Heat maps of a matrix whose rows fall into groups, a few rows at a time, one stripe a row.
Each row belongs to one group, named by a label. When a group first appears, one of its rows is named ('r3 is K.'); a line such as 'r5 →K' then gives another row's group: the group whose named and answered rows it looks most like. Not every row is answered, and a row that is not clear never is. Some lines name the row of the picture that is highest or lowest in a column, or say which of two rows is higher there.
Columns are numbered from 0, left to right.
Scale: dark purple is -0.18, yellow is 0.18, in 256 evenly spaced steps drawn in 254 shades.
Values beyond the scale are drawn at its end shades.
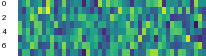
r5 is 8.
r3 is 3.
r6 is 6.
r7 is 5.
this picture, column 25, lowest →7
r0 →5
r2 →6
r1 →8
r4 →3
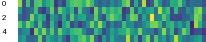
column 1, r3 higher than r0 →Yes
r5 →3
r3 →5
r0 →3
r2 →6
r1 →6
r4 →8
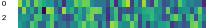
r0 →3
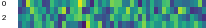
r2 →3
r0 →6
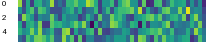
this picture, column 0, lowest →2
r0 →3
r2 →5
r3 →6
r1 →8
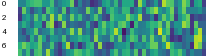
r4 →6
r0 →8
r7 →3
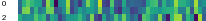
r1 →5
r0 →5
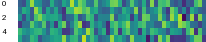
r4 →3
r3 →8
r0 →6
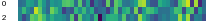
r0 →8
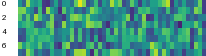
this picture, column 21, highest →7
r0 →6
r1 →5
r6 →5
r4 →8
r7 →6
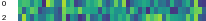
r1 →6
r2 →5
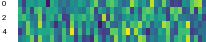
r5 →8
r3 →8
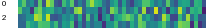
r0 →5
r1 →3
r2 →8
